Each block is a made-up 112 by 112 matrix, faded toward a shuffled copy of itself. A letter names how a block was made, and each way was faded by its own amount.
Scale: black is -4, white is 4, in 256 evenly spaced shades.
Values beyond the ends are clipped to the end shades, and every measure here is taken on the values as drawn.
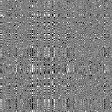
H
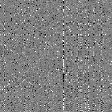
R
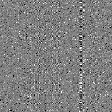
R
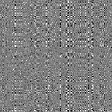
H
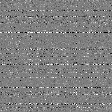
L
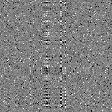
R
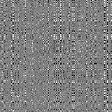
H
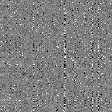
R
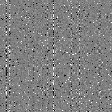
R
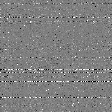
L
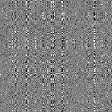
H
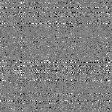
L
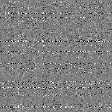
L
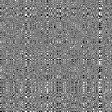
H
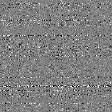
L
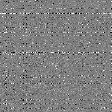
L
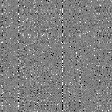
R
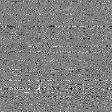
L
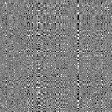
H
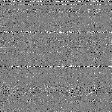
L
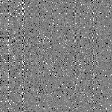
R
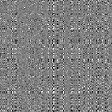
H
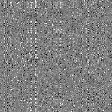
R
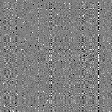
H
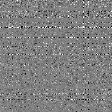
L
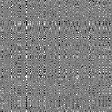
H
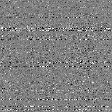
L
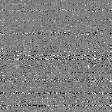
L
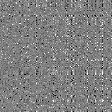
R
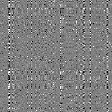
H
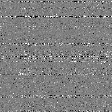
L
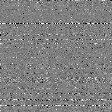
L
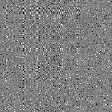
R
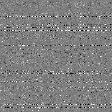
L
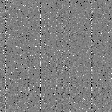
R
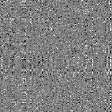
R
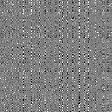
H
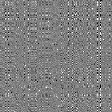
H
